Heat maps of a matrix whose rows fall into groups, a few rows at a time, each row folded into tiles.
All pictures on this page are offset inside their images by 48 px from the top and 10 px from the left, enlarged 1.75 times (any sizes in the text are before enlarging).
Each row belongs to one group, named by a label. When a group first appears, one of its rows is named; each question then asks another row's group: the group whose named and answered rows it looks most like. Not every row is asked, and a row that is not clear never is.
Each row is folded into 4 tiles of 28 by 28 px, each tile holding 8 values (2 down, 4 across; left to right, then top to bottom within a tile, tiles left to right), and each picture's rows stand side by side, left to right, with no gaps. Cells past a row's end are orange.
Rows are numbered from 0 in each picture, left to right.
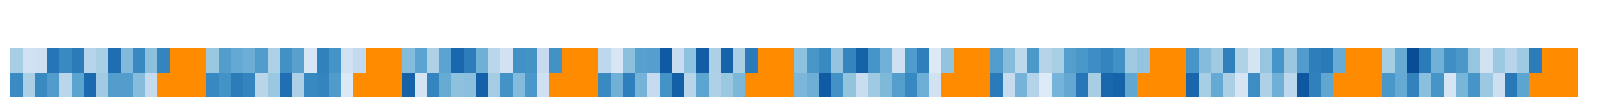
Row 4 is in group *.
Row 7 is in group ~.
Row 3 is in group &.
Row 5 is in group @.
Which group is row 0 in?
&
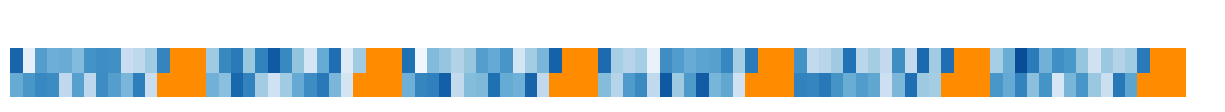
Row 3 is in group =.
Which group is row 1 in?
*
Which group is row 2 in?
=
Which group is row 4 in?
&
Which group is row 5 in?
~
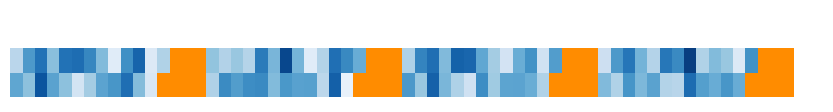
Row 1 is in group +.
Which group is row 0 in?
*
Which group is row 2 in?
*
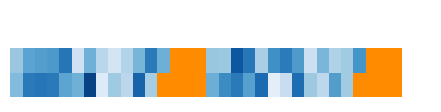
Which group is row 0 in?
+
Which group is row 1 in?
~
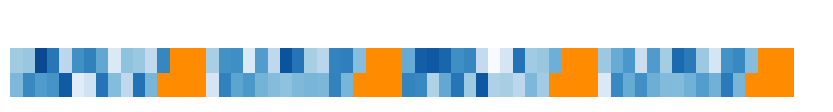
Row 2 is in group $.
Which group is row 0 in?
~
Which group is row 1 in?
+
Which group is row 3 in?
+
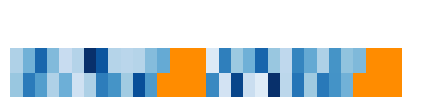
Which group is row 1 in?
@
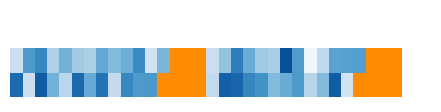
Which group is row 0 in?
@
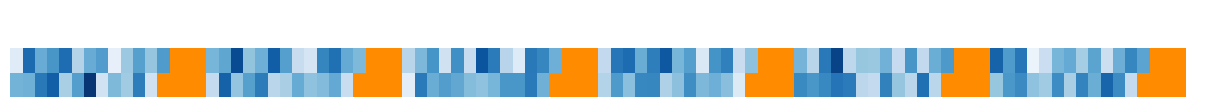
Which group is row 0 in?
+
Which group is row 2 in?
+
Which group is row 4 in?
~
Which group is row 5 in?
=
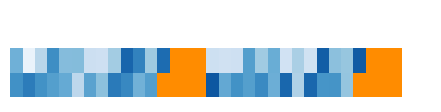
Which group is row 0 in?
&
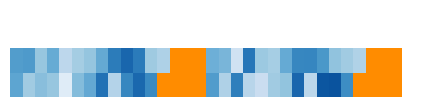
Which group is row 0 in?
@
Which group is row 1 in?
@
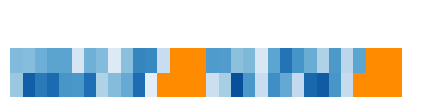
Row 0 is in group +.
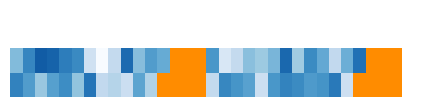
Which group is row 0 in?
$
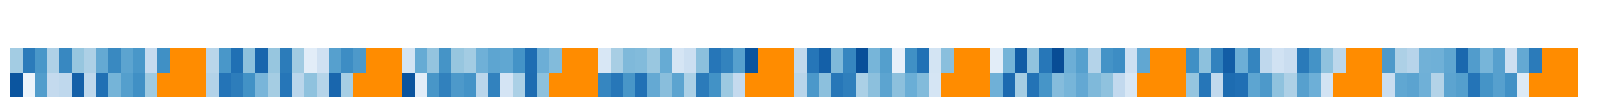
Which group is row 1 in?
+
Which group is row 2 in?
@
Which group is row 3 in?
&
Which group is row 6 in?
$
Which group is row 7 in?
=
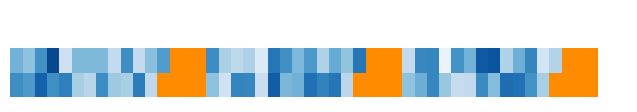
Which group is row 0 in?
~
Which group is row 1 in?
=
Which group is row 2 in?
*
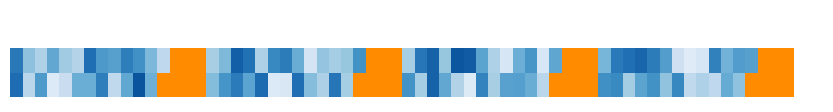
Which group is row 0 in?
@
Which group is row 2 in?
*
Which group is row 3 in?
$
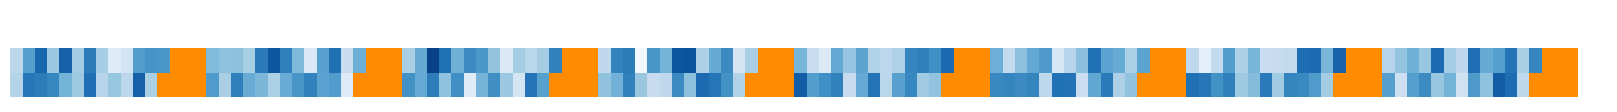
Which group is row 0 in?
+
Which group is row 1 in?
*
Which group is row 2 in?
~
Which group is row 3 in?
*
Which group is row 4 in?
&
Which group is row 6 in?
&
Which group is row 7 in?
@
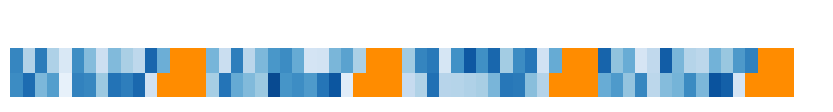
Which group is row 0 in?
=
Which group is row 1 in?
=
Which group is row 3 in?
=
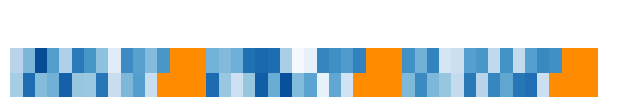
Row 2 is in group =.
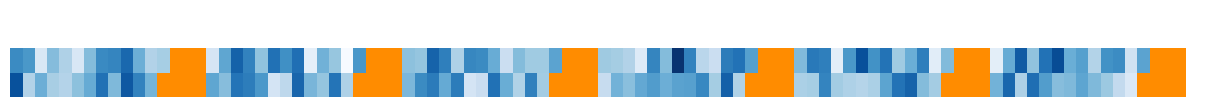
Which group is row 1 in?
~
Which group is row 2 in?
~
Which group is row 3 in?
+
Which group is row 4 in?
*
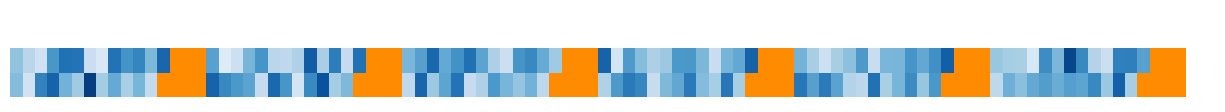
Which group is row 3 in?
=
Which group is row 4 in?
&
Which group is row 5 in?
+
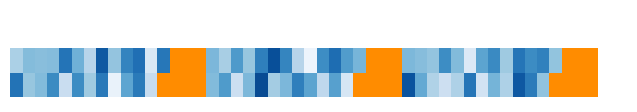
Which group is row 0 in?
@
